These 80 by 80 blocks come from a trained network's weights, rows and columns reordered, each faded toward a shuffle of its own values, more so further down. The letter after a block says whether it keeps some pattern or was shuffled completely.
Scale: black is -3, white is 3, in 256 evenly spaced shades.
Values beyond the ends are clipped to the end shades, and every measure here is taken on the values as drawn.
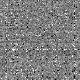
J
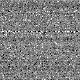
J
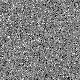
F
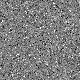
F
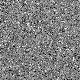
F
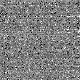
J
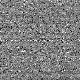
J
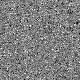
F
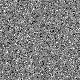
F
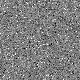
F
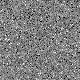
F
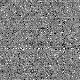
J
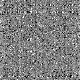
J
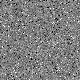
F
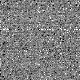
J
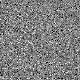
J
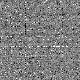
J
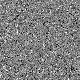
F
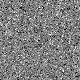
F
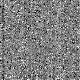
J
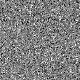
J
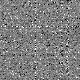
J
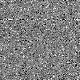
J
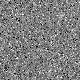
F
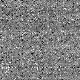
J
